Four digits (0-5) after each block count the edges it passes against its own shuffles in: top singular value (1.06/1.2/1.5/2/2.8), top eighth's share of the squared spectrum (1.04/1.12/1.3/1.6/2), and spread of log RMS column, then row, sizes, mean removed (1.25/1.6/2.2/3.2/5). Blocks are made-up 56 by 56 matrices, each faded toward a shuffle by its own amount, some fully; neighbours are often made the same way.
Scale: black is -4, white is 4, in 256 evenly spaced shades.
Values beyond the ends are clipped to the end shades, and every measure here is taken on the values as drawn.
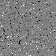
1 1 0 0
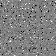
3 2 0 0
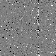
3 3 1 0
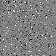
1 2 0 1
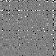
4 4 2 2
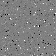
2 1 0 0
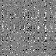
3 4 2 2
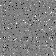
2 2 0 0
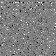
2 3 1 1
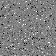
2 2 0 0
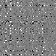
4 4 2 2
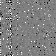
3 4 2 1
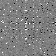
3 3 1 1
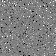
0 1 0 0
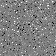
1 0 0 0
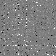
3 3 1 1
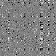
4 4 2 2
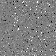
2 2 1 0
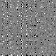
4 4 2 2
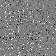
2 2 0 1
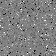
1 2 0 0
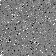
0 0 0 0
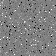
0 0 1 0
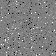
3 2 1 0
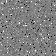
0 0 0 0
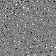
2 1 0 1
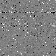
3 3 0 1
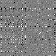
4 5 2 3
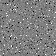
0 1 0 0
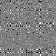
4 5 2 3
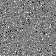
2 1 0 0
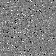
2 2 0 0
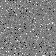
0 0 0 1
